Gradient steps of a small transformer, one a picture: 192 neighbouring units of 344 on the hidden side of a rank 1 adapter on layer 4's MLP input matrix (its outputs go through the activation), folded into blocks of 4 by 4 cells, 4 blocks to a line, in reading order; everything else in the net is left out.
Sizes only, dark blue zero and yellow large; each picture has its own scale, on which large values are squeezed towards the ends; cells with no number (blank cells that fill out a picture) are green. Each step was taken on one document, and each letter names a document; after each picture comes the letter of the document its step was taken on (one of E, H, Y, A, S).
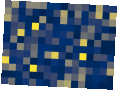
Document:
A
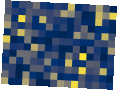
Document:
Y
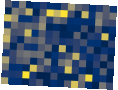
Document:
Y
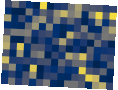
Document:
Y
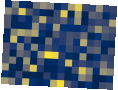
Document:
A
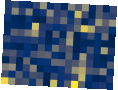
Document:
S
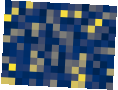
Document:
S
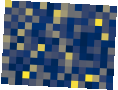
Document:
Y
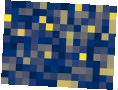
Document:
A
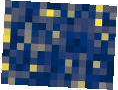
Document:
Y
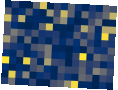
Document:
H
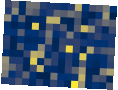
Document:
S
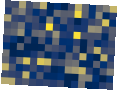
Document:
H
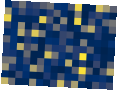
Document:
A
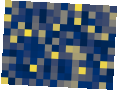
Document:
A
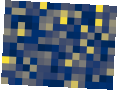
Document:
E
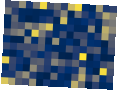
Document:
H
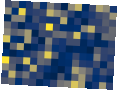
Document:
H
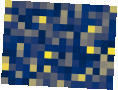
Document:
A
